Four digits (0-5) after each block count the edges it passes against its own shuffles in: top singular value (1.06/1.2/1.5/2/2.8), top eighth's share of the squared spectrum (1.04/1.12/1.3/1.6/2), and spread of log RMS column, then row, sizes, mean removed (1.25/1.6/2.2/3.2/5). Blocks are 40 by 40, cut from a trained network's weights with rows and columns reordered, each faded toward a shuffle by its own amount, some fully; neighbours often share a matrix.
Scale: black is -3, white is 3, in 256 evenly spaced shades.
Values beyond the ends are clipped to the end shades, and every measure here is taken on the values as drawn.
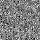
1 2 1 0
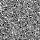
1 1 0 0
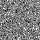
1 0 0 0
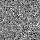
1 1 0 0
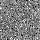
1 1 0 0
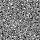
0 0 0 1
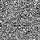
2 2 0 0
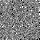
2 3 1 1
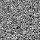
2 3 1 0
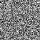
1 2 0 1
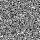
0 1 0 0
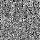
1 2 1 1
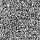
0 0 0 0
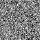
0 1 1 0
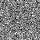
0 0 0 0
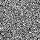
0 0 0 0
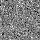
0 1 0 0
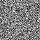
0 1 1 0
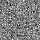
1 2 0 1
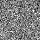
1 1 0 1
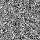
1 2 0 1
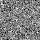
0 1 0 0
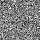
1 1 0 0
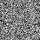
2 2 0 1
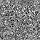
1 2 0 1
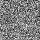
1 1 0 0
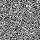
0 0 0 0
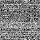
3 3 1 1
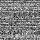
3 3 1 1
